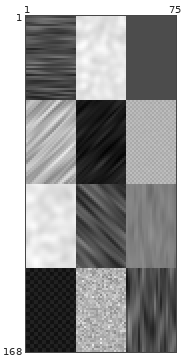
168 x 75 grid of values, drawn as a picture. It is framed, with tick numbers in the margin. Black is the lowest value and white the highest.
The table splits into 4 rows of 3 panels. Panel 1,1: low, streaked across. Panel 1,2: very high, blotchy, faint in contrast. Panel 1,3: low, flat. Panel 2,1: high, slanting up to the right. Panel 2,2: very low, slanting up to the right, faint in contrast. Panel 2,3: high, checkered, faint in contrast. Panel 3,1: very high, blotchy, faint in contrast. Panel 3,2: low, slanting down to the right. Panel 3,3: middling, streaked downward, faint in contrast. Panel 4,1: very low, checkered, faint in contrast. Panel 4,2: high, fine-grained. Panel 4,3: low, streaked downward.
